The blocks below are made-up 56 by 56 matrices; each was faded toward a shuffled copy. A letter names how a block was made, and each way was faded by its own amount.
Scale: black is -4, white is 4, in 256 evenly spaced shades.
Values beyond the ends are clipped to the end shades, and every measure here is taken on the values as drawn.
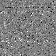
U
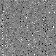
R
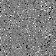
R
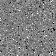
R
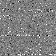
U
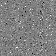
R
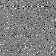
U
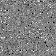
U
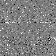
U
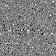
U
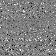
U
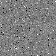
R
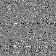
U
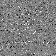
U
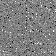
R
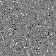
R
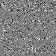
U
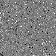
R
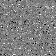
U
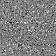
U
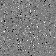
R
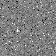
R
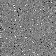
R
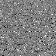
U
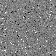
R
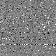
U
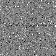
U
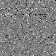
U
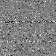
U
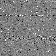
U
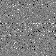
U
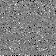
U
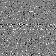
U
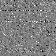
U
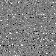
U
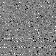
U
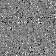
U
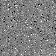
R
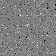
R
